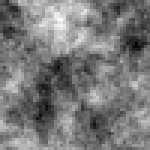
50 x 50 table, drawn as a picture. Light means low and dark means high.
No regular stripes run through it. The histogram is bell-shaped. The halves do not mirror each other. The ninth with the lowest average is the top middle. There is no overall slope. No single row or column stands out from its neighbours.
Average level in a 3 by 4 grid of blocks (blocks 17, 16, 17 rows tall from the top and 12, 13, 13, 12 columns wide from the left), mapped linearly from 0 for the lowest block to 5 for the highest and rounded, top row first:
4 0 2 5 / 3 5 3 3 / 3 3 4 3
